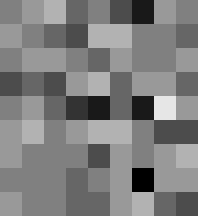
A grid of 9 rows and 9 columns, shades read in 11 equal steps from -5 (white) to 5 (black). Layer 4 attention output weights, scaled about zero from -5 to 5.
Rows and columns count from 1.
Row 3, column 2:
-1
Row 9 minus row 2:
0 0 -1 -1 3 1 -2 1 1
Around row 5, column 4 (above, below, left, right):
-1 -1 1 4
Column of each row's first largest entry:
7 4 5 1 5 8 5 7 9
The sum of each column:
-2 -4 1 6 2 -4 10 -5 1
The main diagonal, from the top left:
0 0 -1 -1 4 -2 0 -1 2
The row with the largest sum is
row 5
